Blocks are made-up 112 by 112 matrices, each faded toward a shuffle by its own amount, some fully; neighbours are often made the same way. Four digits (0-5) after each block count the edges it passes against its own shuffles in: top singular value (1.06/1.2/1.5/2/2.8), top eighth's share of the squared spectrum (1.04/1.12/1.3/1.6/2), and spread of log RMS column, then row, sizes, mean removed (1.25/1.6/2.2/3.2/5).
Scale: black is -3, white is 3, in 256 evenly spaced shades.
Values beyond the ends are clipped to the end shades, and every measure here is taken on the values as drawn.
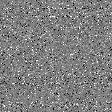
1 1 0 2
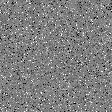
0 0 0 0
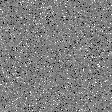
0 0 0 0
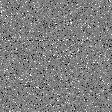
1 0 0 1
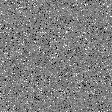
0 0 0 1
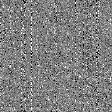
2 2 3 0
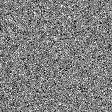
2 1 0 0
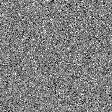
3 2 0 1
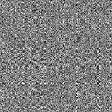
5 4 3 3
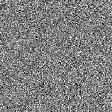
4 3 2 1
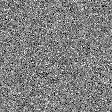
1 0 0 0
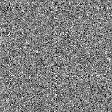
4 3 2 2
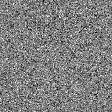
3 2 0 1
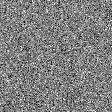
2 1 0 0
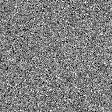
0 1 0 0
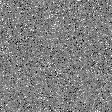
0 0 0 0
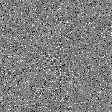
3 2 1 0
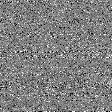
1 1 0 3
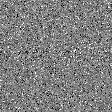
0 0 0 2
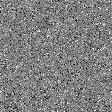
0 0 0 0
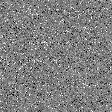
0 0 0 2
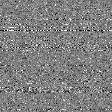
3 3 0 4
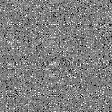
4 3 2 2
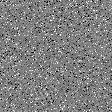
2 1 0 0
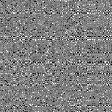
5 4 2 3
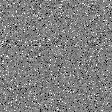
3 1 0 0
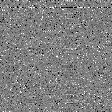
3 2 0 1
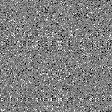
4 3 1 2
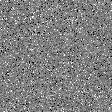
2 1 0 0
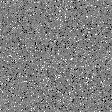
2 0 0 0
